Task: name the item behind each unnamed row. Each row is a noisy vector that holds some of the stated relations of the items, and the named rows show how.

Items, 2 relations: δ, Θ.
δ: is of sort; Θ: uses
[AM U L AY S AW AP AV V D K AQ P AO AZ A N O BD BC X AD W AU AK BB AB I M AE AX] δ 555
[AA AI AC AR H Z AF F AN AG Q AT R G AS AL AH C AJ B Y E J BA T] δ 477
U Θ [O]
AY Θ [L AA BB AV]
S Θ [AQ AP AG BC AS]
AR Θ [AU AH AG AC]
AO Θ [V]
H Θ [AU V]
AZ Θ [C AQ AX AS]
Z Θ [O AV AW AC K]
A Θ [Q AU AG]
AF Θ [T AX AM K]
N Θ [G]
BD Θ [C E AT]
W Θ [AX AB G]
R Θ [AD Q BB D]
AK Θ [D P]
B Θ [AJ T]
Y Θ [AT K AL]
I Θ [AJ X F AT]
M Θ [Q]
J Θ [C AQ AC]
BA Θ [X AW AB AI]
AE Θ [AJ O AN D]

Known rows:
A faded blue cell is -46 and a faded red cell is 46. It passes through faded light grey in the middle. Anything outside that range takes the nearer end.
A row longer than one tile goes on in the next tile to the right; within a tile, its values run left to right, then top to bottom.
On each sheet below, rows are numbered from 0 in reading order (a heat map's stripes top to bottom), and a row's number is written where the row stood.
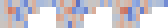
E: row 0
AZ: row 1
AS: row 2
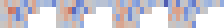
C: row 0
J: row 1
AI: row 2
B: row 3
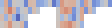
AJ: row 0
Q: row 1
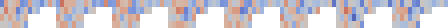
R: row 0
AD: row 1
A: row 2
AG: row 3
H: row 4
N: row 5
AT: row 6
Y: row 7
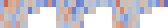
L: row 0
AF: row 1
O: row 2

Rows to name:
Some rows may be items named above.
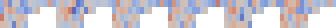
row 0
I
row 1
J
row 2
U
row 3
AE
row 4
AN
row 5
A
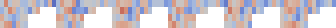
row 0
K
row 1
S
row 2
AG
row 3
AO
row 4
R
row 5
Q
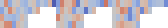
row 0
X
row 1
AY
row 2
AC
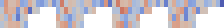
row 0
AA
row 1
O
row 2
AQ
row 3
G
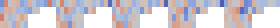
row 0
AK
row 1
AM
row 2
AW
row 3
G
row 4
AR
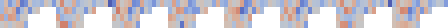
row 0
BA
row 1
AB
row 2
R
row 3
BD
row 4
AR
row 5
Z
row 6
AX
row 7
AH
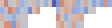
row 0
AX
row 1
M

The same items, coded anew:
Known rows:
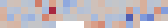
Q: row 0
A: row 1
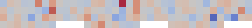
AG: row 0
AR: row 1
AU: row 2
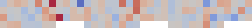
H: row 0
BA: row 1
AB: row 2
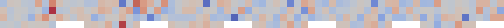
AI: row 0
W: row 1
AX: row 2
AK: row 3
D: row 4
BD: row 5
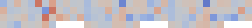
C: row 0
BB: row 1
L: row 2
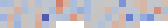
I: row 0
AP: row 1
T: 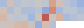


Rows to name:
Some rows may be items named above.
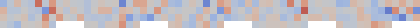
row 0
C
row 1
AB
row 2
AK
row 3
AC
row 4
AZ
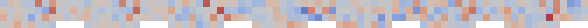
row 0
AG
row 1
AC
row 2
Y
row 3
AZ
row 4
M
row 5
Z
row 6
R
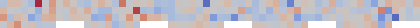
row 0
AR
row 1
Y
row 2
AM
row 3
AY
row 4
U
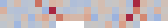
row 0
AT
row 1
G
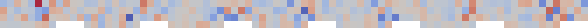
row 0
J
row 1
I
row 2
S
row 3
AE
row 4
O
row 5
AN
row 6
AO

